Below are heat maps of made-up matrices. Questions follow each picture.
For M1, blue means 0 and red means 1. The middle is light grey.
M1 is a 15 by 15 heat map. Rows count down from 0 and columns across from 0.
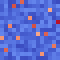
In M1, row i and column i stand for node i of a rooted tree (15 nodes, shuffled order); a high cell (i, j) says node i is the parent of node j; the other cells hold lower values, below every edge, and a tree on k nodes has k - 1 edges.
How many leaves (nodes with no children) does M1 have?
4
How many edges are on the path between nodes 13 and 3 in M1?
7
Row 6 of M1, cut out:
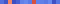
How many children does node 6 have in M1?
2
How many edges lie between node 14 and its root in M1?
5
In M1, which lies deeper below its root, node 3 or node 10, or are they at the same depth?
the same depth
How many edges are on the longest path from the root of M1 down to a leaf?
5
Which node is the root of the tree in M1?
6
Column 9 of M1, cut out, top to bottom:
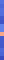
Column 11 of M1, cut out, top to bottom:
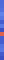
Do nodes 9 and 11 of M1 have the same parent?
yes
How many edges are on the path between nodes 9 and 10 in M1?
4
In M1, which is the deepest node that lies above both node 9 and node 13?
8
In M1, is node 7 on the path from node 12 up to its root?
no
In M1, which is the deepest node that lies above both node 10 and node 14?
8
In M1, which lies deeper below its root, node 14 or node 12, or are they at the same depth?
node 14
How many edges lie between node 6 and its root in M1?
0
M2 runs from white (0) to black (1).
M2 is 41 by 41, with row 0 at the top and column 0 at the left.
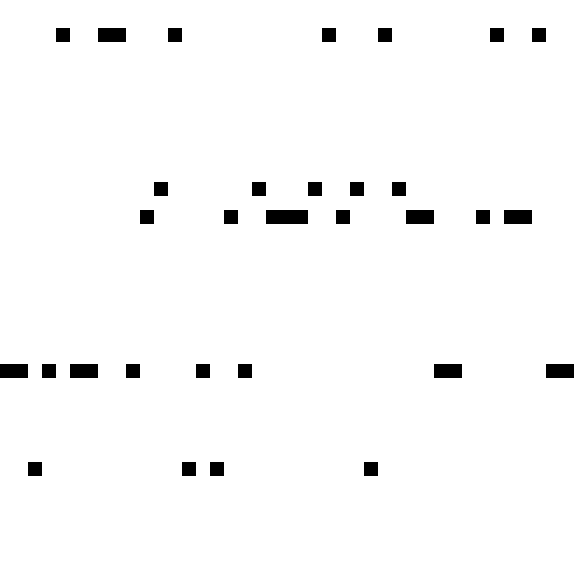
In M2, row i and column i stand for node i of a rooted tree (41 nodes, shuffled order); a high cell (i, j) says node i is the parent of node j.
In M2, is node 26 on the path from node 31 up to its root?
yes
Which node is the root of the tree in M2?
33
